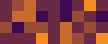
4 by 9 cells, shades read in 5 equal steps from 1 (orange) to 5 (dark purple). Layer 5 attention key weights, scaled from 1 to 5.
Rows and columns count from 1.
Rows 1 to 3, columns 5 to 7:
4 5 4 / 4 5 3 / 4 2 4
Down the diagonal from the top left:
4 2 3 1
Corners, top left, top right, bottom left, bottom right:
4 4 4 1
